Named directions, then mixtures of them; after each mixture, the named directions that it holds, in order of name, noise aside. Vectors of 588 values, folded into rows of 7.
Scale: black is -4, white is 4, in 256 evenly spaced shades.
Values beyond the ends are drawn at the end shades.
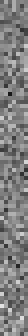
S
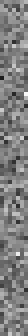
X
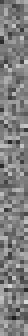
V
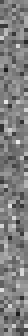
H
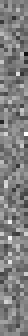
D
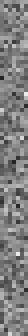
X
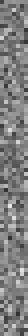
H, S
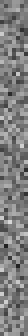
D, S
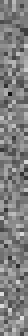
S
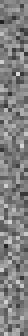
D, S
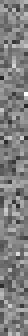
X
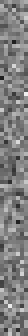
H, X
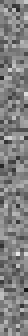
V, X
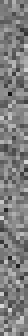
S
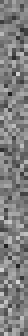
D, S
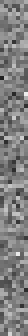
X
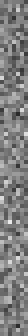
D, X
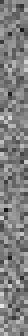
S, V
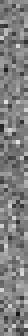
H
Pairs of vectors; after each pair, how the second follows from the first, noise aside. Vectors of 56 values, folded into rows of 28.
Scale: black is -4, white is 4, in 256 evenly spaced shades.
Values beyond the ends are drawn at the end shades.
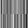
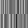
shuffled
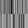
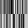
scaled up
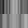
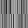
shuffled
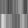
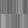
shrunk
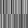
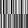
scaled up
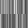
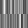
shuffled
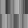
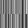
shuffled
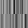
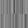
shrunk
